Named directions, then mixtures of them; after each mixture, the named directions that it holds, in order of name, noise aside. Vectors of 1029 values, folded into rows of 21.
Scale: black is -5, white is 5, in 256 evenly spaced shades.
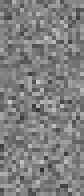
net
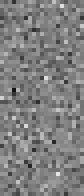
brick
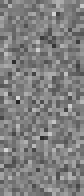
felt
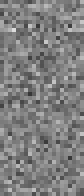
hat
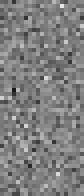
brick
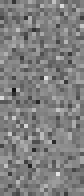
brick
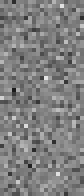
brick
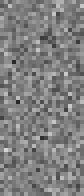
felt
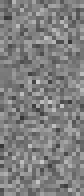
net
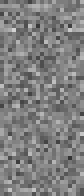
hat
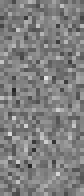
brick, hat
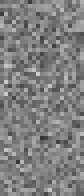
felt, hat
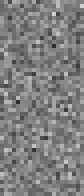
felt, net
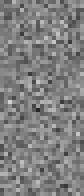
net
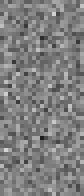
felt, hat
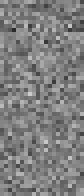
hat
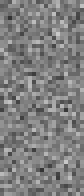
felt, net
